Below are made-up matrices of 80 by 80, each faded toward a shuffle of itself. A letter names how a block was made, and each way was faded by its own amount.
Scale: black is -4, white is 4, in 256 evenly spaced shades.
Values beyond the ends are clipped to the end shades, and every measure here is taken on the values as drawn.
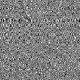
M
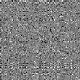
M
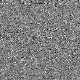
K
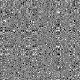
M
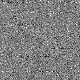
K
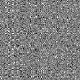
M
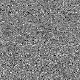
K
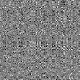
M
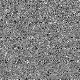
K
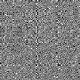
M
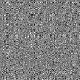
M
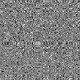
M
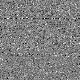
K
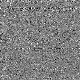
K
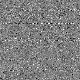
K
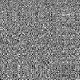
M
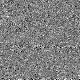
K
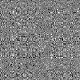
M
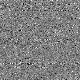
K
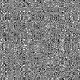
M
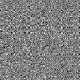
M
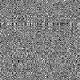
M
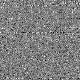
K
